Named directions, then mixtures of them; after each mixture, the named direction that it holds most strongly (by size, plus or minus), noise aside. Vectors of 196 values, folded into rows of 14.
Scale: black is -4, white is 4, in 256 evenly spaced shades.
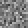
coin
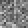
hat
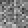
hat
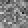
hat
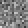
coin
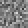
coin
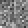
hat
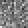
hat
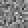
coin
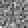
coin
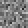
coin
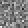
coin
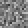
coin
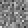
coin
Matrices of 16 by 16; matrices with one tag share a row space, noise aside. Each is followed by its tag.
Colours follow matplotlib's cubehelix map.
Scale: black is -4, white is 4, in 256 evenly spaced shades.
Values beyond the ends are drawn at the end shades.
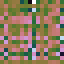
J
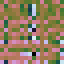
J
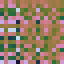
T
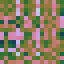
T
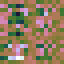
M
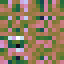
M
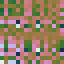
T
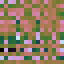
T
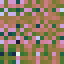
T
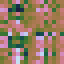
M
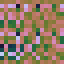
T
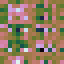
M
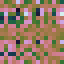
T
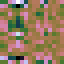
M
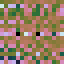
T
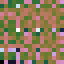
T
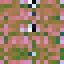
J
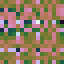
T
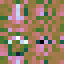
M
